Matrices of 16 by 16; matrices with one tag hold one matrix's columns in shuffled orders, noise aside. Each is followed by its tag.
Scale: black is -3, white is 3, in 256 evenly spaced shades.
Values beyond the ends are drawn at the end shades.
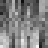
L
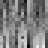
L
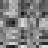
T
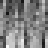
L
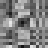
T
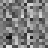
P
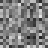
P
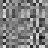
P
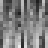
L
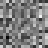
P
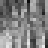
L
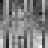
L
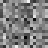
P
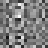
P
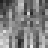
L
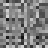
P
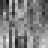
L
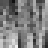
L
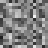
P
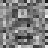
P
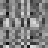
T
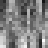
L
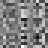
P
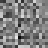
P
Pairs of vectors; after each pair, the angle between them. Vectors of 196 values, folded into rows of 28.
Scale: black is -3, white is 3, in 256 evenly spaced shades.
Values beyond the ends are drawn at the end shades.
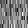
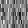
partly opposed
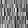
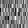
partly opposed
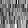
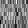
partly opposed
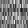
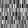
nearly opposite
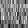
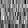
nearly parallel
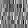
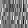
nearly parallel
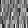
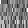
partly opposed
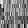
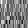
partly aligned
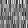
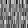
nearly parallel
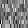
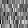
nearly parallel
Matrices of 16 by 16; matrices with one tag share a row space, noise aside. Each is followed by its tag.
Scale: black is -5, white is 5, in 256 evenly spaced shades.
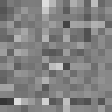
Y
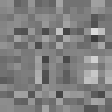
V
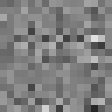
V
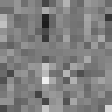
Y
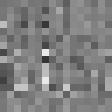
Y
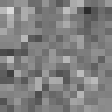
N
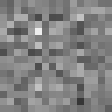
N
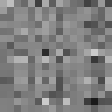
V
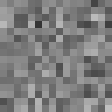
V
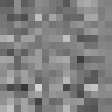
N
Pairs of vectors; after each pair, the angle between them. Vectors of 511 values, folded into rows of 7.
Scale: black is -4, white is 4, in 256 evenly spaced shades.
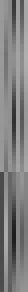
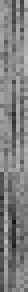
nearly parallel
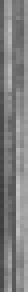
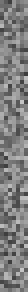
orthogonal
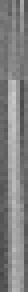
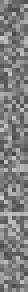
orthogonal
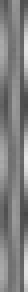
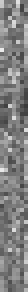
partly aligned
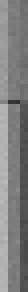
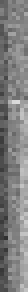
nearly opposite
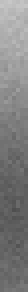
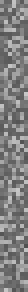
orthogonal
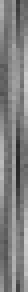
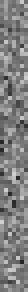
orthogonal
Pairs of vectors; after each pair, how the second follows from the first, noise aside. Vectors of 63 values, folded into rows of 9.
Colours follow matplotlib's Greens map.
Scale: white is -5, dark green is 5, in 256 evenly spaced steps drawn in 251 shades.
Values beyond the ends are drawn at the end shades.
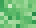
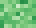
shuffled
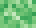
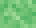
shrunk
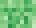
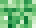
scaled up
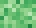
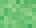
shrunk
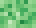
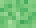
shrunk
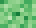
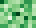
scaled up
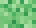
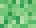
wrapped around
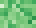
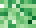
scaled up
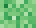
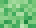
shuffled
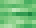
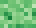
shuffled
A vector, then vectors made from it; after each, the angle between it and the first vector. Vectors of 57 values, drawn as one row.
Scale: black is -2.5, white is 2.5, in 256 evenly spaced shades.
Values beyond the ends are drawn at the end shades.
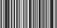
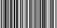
partly aligned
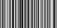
nearly opposite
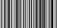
partly aligned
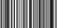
nearly parallel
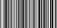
partly aligned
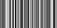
nearly opposite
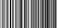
partly opposed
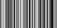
partly aligned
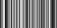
partly aligned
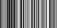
orthogonal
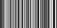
partly opposed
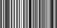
nearly parallel
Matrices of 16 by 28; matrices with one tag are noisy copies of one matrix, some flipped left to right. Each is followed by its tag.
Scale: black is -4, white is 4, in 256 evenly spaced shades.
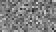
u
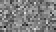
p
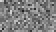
u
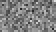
u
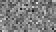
u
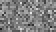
p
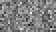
p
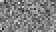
u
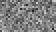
u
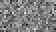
p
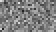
u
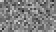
u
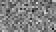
u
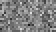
p
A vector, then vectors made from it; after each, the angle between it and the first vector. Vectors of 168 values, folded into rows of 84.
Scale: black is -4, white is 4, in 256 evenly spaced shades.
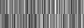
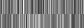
orthogonal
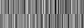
nearly opposite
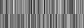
partly aligned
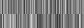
partly opposed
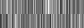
orthogonal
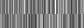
nearly parallel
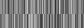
nearly opposite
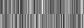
orthogonal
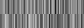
nearly opposite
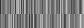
partly aligned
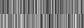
partly opposed
